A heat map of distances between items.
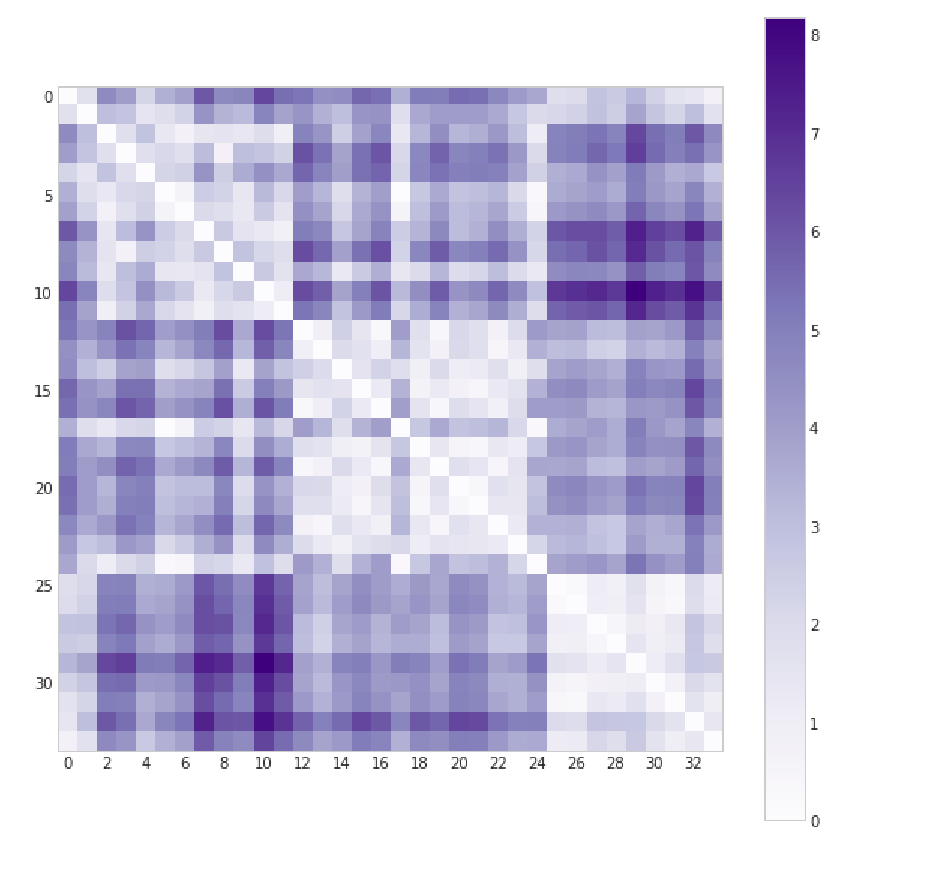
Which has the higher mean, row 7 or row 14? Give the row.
7
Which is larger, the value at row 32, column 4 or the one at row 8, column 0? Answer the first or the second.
the second
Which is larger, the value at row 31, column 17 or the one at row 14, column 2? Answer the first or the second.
the first
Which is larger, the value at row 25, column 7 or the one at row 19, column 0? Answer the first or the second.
the first
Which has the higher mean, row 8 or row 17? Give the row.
8
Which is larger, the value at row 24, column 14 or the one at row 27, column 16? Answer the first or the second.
the second
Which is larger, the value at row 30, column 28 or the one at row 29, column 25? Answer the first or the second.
the second
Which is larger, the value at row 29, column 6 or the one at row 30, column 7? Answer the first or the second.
the second
